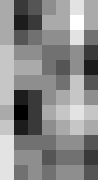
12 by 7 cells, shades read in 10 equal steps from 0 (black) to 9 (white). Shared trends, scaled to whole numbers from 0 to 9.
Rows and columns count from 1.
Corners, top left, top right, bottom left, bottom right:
6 6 8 3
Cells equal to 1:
4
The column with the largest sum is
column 1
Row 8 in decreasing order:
8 7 7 6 6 2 0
